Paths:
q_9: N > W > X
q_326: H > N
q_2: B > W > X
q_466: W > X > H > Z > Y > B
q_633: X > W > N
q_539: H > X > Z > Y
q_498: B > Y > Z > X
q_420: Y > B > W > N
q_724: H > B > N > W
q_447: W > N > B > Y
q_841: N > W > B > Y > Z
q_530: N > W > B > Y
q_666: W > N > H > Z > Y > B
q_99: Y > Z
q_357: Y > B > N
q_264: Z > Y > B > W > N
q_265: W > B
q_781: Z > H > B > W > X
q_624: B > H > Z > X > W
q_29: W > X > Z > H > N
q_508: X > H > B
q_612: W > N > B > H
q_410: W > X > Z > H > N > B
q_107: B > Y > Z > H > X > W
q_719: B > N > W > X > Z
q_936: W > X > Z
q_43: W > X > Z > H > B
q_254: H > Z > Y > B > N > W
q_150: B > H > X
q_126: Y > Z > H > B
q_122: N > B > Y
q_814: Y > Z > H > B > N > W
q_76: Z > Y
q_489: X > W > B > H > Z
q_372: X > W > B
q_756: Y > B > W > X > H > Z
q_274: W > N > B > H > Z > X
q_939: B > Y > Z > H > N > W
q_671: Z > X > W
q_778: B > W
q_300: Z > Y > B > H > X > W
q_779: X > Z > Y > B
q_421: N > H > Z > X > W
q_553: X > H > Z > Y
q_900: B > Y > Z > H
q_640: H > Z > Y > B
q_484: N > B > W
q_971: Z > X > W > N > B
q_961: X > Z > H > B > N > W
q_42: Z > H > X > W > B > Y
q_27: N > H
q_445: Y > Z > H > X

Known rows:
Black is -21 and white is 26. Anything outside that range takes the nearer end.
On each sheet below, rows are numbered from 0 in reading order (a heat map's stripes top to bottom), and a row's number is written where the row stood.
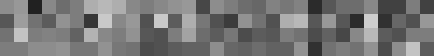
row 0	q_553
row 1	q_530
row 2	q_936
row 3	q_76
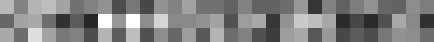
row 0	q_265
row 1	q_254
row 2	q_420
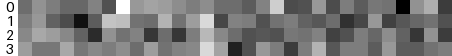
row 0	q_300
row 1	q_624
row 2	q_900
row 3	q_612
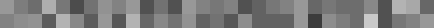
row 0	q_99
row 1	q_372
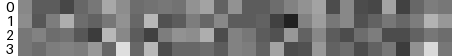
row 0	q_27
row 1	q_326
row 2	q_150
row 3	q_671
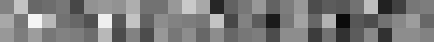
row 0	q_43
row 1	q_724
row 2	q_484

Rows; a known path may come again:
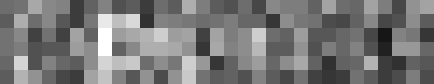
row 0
q_778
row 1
q_539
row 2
q_42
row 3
q_781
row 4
q_466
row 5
q_107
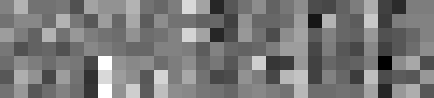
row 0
q_43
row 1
q_372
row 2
q_612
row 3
q_27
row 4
q_300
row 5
q_530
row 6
q_779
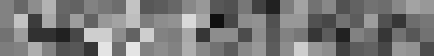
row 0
q_326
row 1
q_666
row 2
q_421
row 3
q_814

